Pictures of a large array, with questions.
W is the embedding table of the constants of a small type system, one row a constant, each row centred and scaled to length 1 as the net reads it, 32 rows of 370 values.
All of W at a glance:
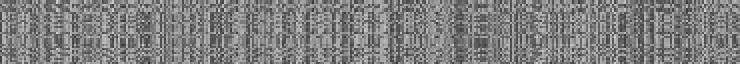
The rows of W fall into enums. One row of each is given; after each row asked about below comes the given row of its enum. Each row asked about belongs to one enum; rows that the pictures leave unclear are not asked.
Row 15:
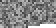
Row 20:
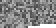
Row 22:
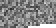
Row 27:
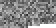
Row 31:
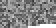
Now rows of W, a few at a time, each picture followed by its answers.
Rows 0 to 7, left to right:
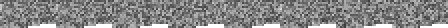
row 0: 27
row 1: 27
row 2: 20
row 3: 22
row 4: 27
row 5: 27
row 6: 31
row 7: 15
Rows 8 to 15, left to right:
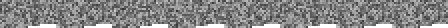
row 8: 20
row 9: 15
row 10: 22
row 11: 31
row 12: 15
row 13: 20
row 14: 15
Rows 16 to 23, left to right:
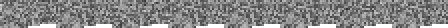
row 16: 27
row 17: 20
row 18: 31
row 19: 20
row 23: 20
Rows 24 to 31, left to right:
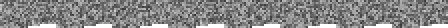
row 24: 27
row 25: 15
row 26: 22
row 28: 15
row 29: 20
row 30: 15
